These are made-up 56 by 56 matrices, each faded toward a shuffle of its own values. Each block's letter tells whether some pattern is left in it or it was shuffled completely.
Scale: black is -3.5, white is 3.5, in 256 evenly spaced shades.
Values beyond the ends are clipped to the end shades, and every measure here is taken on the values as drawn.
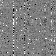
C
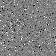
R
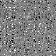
C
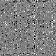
C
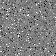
R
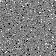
R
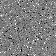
R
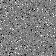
R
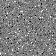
R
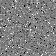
R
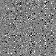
C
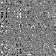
C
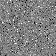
R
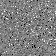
R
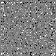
C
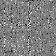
C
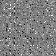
C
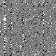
C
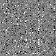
C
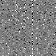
C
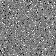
R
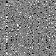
C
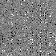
C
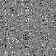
C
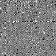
C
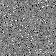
R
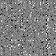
C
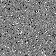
R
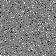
R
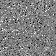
R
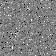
R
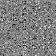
C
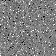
R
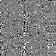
C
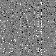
C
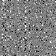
C
